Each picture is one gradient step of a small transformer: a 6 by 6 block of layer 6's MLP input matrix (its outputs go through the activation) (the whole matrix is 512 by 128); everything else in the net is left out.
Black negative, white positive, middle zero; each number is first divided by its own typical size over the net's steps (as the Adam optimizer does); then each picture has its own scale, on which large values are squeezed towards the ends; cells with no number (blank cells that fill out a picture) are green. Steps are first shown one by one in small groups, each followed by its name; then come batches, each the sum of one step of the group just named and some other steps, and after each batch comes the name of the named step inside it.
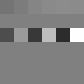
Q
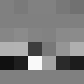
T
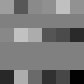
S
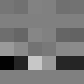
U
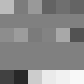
S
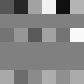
Q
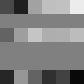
S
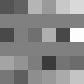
Q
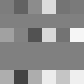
Q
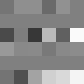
Q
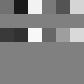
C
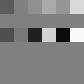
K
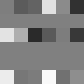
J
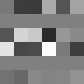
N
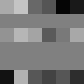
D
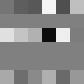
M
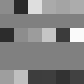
K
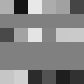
J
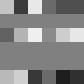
D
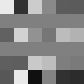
M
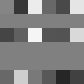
C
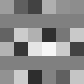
N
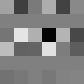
N
